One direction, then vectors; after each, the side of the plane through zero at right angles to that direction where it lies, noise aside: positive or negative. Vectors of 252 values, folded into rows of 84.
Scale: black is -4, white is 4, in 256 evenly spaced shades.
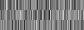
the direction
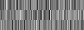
positive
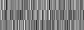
negative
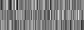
positive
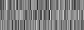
positive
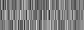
positive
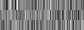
negative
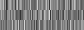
negative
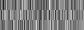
positive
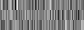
negative
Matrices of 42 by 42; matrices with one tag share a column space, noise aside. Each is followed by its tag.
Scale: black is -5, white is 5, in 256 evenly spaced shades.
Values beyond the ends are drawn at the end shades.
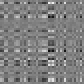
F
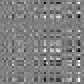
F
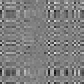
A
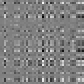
F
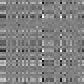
F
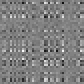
F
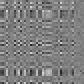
A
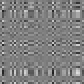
A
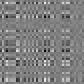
F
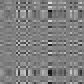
A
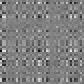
F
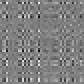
F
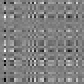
F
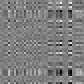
A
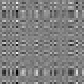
A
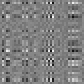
F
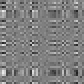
A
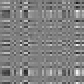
A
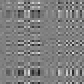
A
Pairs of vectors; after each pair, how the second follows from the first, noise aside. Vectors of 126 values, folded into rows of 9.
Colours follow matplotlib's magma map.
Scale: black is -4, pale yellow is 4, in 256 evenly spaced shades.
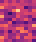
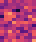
negated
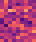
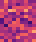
copied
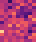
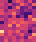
copied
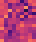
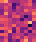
wrapped around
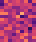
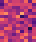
copied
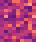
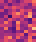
wrapped around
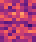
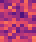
negated
